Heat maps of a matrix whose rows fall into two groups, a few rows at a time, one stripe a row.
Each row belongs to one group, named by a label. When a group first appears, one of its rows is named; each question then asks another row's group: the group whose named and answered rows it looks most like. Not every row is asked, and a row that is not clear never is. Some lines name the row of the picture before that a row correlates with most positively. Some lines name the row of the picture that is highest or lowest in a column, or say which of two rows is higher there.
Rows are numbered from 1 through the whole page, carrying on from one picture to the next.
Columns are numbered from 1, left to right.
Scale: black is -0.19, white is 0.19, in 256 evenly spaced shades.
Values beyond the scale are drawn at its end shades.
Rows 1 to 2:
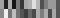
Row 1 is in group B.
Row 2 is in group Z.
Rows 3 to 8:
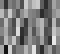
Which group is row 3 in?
B
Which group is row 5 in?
Z
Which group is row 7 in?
Z
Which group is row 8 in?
B
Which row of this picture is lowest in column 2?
8
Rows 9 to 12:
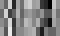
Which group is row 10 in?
Z
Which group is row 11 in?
B
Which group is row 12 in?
B
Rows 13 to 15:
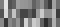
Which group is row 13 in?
Z
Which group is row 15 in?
B
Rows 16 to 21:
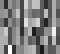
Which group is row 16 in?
B
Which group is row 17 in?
Z
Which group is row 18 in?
B
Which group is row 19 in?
Z
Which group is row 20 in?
Z
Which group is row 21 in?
B
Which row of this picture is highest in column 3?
21
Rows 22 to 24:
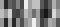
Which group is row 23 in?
B
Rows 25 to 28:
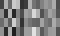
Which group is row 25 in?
Z
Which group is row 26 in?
B
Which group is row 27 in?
Z
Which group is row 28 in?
B
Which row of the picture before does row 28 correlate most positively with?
24
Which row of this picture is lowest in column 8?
27
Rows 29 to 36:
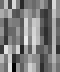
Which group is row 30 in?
B
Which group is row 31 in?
B
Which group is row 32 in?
B
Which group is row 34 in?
Z
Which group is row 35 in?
B
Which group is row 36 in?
B
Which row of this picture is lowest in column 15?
34
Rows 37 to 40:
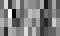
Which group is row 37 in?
Z
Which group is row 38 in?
B
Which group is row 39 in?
B
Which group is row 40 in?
B
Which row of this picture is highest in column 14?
39
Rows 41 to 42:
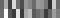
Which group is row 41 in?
Z
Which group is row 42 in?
Z
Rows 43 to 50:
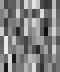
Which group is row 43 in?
B
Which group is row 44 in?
Z
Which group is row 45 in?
B
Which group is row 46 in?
B
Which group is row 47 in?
Z
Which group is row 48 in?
Z
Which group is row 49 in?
B
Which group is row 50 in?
B
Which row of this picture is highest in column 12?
48
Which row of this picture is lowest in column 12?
46
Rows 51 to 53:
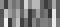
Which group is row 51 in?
B
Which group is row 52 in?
Z
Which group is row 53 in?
Z
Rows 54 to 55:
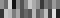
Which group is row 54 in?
B
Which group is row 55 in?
Z
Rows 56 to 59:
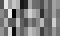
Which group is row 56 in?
Z
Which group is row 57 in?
B
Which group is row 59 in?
B
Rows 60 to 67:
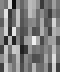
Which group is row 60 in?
B
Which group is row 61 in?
Z
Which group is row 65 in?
Z
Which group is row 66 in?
Z
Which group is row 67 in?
Z
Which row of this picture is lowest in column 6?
65
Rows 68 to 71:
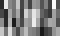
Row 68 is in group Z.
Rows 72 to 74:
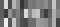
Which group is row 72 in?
Z
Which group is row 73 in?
B
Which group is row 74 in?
Z
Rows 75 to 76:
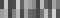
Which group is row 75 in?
Z
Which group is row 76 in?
Z
